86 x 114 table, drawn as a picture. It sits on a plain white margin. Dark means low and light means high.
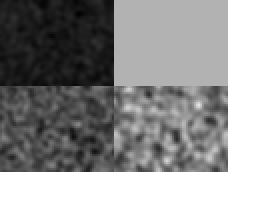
It is made of 2 by 2 panels. Panel 1,1: very low, blotchy, faint in contrast. Panel 1,2: high, flat. Panel 2,1: low, blotchy. Panel 2,2: middling, blotchy, strong in contrast.
